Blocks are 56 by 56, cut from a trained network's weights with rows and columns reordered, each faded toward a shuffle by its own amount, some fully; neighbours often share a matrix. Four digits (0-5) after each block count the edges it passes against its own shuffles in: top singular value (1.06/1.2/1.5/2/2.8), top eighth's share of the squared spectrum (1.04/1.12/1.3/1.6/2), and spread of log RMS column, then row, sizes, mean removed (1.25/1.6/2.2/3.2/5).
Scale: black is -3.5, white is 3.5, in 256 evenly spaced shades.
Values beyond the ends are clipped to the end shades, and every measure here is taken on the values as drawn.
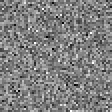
0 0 0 0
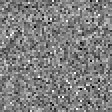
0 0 0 0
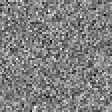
0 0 0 0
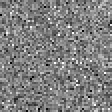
0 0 0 0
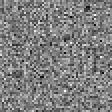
2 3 1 1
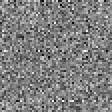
3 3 1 2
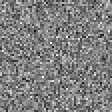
1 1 0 0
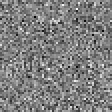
2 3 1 1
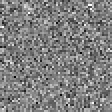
2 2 0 0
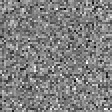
2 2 0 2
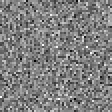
1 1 0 0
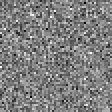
2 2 1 1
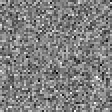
1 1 0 0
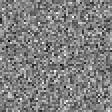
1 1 0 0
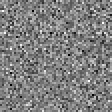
2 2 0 1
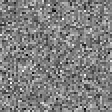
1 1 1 0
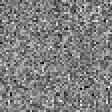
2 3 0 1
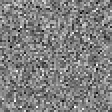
2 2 1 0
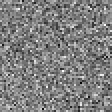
2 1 0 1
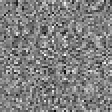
3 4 2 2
